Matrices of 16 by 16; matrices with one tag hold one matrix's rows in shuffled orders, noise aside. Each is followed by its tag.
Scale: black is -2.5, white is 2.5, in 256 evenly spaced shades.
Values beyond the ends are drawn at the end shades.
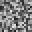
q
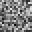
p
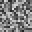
q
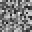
p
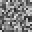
p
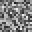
q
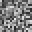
p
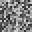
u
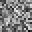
p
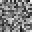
p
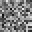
p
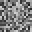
u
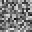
p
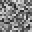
q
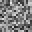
q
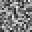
q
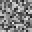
q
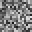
p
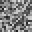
q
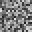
p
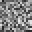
p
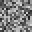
u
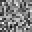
u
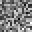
p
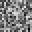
u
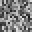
u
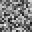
q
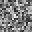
q
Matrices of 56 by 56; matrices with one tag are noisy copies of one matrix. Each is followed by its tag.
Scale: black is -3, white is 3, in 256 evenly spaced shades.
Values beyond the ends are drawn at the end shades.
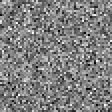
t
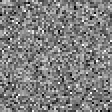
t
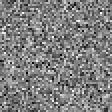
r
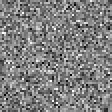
r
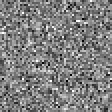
r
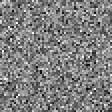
t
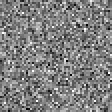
r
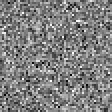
r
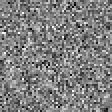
r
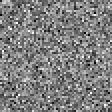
t
